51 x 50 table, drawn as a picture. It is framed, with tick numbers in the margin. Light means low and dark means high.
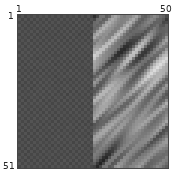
It is made of 1 by 2 panels. Panel 1,1: high, checkered, faint in contrast. Panel 1,2: middling, slanting up to the right, strong in contrast.
